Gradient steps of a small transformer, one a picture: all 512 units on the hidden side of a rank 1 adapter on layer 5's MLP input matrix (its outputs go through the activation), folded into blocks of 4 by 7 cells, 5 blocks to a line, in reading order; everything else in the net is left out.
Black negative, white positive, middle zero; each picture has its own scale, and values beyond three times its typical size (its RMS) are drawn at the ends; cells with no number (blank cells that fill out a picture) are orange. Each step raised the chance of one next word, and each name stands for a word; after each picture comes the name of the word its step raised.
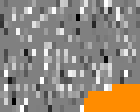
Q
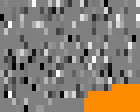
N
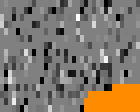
Q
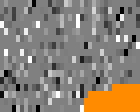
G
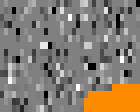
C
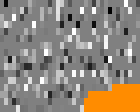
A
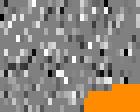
N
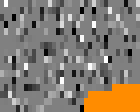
A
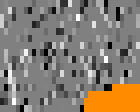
Q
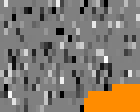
Q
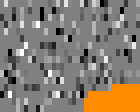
G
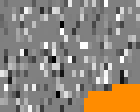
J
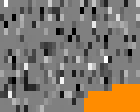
A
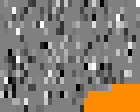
C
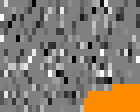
N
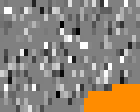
J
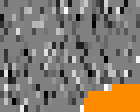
Q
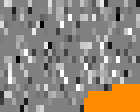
C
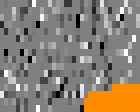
G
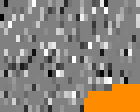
N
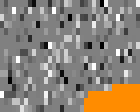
C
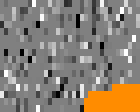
G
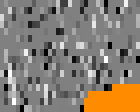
Q
